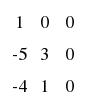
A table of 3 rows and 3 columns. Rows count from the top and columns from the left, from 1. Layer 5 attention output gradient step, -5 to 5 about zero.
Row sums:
1 -2 -3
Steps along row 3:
up down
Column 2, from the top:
0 3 1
